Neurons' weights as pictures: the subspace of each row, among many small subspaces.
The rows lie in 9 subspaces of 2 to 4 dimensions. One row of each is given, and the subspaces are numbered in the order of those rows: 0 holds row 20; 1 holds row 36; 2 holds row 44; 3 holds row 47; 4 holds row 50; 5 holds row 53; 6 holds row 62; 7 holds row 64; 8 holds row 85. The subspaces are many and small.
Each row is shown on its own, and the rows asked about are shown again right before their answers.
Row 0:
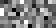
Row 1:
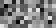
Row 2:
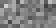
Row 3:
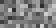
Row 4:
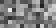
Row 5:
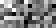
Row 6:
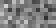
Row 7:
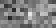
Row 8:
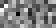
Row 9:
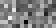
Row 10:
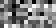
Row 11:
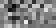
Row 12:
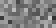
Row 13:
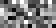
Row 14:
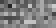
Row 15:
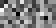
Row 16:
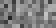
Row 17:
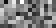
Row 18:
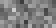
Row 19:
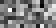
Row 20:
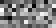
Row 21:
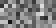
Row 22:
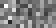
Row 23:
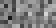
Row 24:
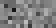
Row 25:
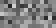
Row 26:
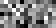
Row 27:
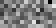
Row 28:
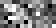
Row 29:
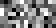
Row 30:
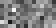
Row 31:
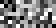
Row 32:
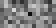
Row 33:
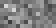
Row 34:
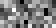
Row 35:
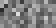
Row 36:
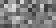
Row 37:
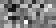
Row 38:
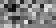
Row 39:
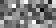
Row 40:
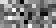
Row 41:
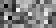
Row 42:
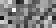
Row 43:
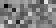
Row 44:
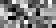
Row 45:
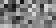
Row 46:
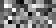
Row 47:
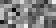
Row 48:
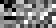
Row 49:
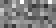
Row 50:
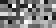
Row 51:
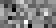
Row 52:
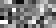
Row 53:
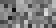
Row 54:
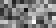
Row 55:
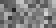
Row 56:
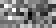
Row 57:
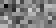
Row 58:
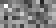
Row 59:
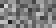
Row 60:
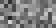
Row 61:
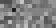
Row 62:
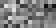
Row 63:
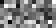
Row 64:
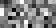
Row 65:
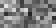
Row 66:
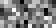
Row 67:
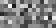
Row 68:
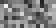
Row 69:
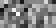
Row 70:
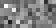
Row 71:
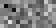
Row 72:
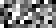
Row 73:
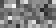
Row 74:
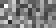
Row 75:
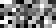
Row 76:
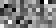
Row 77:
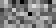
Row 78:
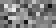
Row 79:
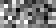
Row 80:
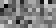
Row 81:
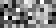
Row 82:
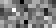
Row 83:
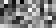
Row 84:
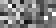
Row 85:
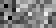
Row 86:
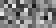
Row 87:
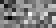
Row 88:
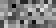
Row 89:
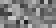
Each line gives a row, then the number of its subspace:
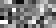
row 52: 4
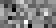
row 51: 7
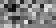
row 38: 1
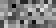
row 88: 6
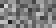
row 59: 3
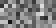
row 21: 3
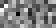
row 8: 3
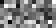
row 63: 6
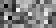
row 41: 8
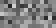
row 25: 4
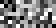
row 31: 0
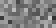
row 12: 4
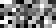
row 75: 0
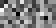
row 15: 3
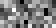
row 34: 5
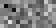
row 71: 2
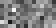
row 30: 3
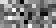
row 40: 3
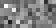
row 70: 2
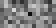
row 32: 2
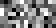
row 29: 7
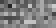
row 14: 4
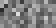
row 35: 3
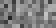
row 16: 5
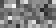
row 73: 6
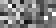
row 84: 0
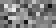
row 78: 1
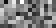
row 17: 1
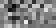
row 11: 1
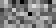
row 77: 2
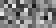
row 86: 0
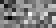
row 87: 0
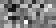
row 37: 1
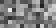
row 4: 8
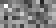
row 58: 8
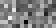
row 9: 5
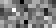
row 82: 5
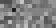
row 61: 0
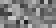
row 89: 2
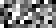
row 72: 6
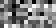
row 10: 6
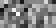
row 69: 3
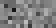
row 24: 7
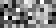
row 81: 8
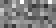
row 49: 6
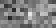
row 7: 3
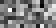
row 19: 8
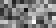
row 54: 4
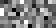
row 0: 7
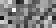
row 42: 4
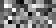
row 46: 6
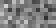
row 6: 8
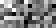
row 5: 4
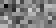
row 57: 1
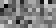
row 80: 2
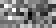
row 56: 3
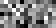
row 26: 0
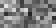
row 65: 0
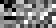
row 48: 0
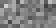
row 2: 6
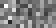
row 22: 7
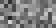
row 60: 0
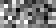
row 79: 8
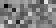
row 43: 2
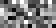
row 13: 2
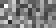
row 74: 7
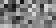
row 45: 1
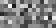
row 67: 4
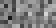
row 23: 5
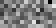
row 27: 6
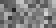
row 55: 8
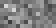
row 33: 2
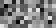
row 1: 1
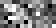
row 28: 2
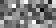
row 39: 6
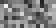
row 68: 8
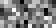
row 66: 5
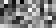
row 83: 1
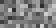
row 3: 8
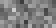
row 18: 5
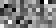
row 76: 2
